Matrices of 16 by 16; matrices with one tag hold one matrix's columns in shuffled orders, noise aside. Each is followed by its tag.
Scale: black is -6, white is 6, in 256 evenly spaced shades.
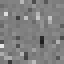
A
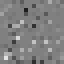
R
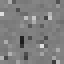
A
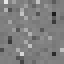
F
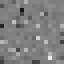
R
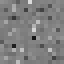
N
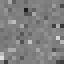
R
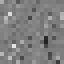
A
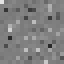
N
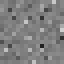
N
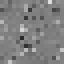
N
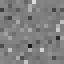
N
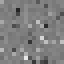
R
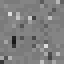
A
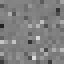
R
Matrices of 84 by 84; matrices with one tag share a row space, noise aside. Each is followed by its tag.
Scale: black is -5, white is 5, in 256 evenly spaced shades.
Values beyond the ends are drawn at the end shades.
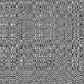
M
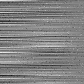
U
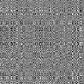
M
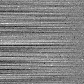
U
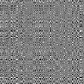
M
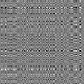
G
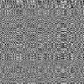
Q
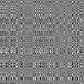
M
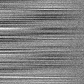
U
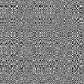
M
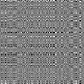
G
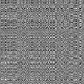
G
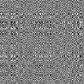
M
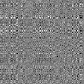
M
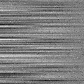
U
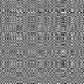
Q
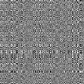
M
